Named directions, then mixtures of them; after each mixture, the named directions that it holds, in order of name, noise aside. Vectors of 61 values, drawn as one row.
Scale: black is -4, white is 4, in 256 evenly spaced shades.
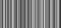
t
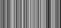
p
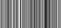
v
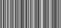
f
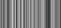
p, v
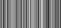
f, p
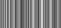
f, t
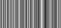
f, v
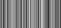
f, p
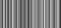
t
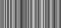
f, t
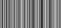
f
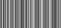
f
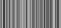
p, t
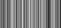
p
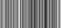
p, v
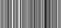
v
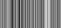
p, v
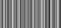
t, v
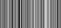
v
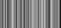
p, t
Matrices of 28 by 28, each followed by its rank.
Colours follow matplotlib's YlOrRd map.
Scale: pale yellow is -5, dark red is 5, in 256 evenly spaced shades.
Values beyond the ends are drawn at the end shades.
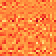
five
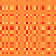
one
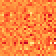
five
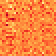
five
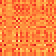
three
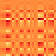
one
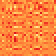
three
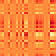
one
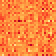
five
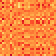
three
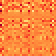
three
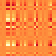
one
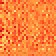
five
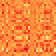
three
